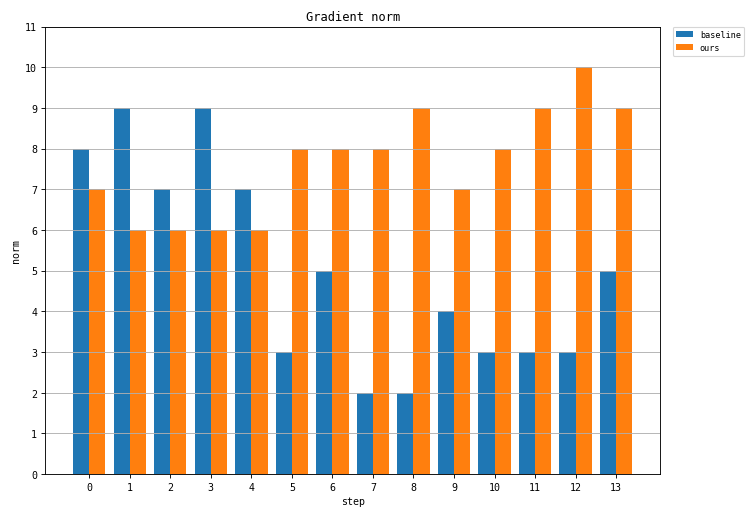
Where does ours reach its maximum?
12
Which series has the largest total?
ours
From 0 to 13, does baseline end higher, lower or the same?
lower
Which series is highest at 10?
ours
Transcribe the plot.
Title: Gradient norm
x-axis: step, ticks 0 1 2 3 4 5 6 7 8 9 10 11 12 13
y-axis: norm, ticks 0 1 2 3 4 5 6 7 8 9 10 11
Legend: baseline, ours
Values:
baseline: 8 9 7 9 7 3 5 2 2 4 3 3 3 5
ours: 7 6 6 6 6 8 8 8 9 7 8 9 10 9
